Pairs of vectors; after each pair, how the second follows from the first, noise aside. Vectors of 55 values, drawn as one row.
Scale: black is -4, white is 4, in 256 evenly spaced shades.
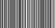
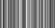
sign-scrambled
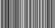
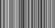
negated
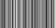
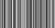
sign-scrambled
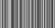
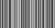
sign-scrambled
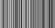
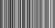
negated
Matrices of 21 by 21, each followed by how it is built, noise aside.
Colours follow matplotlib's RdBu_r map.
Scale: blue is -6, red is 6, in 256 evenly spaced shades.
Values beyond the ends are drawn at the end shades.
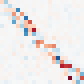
banded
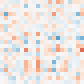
low rank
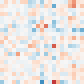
low rank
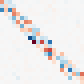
banded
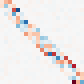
banded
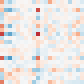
low rank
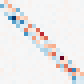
banded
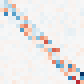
banded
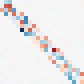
banded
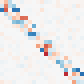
banded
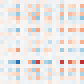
low rank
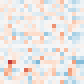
low rank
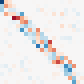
banded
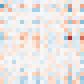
low rank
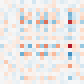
low rank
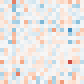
low rank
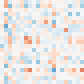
low rank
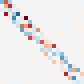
banded
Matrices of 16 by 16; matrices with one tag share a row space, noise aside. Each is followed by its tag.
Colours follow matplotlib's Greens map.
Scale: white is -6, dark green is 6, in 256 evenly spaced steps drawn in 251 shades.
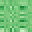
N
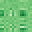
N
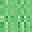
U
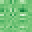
N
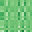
U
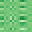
N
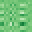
N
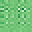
U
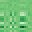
N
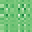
U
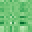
N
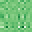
U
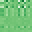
U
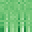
U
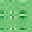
N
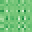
U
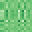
U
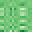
N
